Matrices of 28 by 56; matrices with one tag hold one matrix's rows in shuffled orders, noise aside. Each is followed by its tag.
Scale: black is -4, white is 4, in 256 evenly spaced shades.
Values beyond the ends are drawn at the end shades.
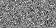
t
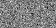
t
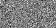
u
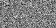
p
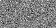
t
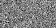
p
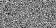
p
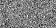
u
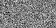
p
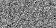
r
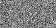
u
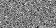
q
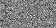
u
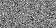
t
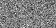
t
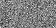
u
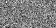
p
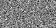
q
